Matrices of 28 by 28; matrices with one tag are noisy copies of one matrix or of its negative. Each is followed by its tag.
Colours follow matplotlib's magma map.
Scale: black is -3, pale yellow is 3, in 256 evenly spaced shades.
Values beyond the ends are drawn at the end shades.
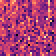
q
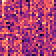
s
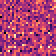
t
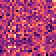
t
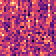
q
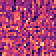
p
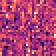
p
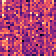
s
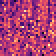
q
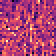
p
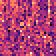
q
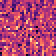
p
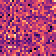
t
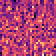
p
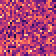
t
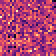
t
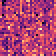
s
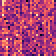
s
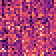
s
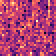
q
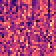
q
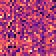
t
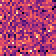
t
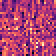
p
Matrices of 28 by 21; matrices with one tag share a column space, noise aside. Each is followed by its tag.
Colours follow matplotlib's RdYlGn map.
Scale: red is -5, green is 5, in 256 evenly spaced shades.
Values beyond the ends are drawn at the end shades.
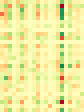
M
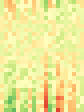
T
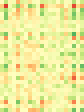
M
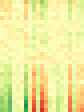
T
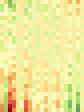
T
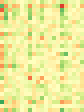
M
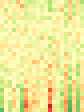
T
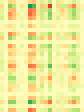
M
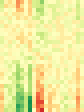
T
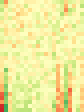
T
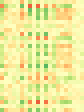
M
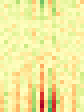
T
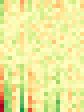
T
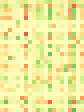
M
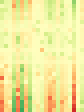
T
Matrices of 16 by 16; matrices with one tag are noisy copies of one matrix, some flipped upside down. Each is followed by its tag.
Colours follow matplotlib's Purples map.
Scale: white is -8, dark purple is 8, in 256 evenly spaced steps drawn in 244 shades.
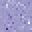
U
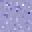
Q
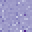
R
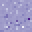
Q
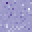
U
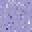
U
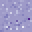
Q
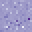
Q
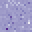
U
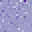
R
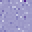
R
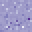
Q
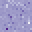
U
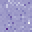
U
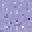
Q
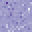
U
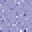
R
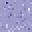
U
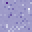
U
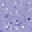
Q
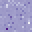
U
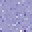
R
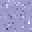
U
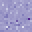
Q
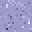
U
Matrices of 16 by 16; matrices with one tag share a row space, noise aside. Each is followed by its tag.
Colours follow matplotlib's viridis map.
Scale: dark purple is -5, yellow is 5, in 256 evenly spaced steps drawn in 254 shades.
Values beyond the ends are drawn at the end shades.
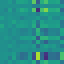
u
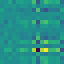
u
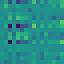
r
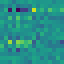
r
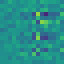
u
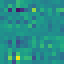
r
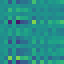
r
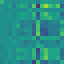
u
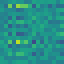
r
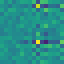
u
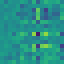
u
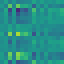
r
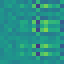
u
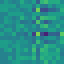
u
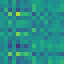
r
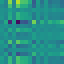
r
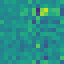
u
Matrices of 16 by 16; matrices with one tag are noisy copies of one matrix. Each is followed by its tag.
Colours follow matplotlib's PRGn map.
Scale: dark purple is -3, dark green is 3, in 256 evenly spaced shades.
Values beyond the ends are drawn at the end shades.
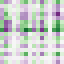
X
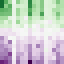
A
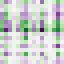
X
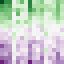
A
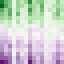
A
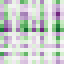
X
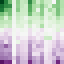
A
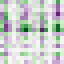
X
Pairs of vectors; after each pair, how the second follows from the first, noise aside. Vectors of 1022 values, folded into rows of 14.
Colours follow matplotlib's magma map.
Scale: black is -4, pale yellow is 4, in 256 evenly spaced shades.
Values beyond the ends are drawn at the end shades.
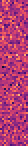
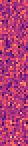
shuffled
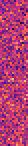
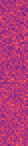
shrunk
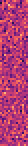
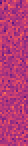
shrunk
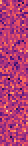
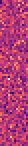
negated
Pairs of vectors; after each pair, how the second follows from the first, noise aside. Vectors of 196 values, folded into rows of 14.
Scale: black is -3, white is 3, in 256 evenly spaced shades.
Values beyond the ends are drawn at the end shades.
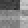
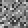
shuffled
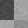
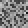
shuffled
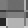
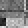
copied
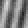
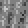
partly zeroed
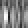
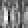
copied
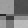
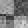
copied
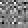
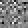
copied
